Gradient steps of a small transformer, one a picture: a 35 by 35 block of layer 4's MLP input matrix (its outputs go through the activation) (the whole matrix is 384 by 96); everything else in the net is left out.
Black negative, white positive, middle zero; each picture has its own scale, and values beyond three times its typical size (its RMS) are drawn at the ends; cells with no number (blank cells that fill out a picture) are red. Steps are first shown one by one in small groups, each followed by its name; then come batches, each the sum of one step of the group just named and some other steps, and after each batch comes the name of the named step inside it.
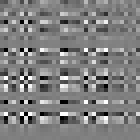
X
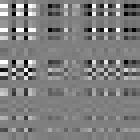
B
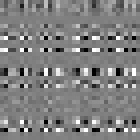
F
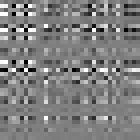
B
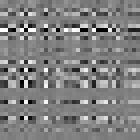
F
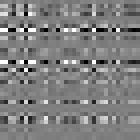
B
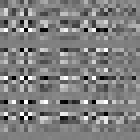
X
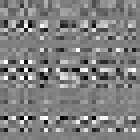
F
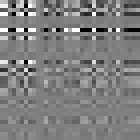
B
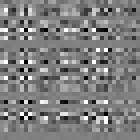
X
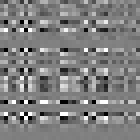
X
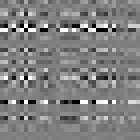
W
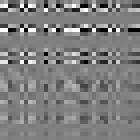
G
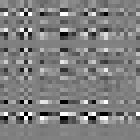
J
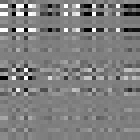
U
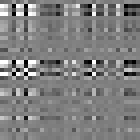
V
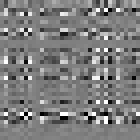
J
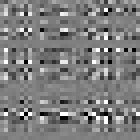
J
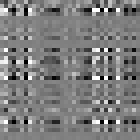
V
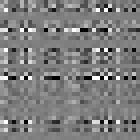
G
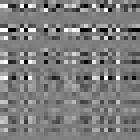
G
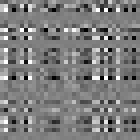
G
